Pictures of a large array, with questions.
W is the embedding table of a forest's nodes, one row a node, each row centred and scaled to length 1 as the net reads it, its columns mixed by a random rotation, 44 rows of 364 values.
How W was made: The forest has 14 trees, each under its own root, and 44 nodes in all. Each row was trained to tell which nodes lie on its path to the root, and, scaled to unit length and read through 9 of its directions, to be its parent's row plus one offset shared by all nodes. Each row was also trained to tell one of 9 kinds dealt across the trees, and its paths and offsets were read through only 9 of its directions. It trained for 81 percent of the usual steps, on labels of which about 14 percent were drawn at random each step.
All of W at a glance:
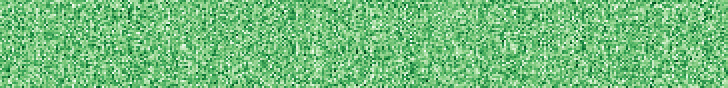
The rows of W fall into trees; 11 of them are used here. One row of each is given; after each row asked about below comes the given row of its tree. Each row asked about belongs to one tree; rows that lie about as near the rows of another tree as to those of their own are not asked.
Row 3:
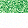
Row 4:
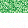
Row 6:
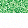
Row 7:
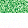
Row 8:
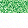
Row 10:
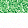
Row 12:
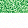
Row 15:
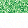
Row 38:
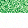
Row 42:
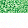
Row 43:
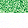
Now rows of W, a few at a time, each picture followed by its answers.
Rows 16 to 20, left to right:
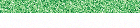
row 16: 12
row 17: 3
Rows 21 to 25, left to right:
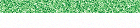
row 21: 8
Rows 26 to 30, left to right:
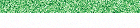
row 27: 8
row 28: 43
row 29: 15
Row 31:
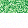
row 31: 3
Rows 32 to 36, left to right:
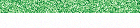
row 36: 3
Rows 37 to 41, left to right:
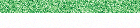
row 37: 4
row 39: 15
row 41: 15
